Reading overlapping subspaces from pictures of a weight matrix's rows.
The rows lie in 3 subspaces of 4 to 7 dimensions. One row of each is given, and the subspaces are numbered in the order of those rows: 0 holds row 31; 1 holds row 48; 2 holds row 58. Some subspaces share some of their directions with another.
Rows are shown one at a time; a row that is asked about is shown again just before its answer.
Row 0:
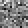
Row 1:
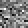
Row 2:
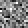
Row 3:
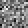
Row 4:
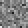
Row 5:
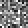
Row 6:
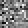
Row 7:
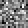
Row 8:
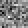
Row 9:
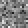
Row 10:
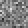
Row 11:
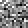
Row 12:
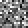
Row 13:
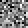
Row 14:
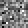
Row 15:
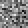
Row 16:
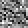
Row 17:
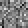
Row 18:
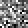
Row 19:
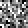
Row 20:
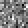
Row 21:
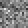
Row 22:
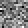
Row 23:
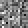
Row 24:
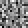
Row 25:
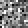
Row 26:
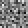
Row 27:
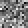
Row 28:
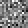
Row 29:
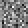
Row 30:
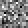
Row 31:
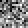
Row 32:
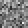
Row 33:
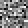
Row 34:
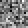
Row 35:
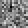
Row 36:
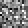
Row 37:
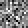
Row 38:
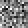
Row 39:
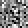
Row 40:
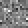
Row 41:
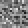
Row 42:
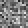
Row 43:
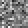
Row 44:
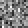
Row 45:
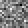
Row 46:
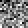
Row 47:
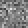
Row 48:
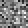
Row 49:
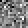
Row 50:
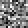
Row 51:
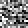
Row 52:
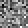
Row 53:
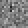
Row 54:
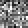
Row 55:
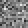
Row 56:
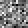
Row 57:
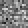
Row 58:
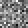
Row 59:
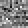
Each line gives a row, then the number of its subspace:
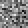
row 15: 2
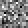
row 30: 2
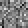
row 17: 2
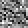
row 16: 2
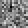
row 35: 0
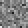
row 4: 2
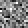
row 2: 1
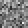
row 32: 0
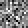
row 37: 2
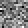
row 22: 0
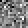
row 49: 0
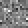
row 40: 2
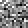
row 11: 0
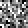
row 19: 2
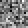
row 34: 0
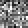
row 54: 0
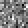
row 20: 2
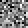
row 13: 0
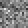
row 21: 2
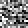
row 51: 1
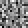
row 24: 1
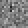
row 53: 0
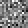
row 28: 2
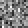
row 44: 2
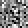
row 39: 2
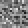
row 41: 0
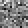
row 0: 0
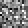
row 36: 0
